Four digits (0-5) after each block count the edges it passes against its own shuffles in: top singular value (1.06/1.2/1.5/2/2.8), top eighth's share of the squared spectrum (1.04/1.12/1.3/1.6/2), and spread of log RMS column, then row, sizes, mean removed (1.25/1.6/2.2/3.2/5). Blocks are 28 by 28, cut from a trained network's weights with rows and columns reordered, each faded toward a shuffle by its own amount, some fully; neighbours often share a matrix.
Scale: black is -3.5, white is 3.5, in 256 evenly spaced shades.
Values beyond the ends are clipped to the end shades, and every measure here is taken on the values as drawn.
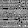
3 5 1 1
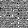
2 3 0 0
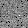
0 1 0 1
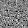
2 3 1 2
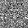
2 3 1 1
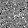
0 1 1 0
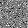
0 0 0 0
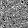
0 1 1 0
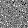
0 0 0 0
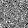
0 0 0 0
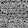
2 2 0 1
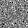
1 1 0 0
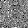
2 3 1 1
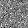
1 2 1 0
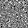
1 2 0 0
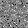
0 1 0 0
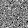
0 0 0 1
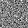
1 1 0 0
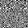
2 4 1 2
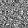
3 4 0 2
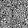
1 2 0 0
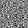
2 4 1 2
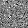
0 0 0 1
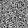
1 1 0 0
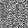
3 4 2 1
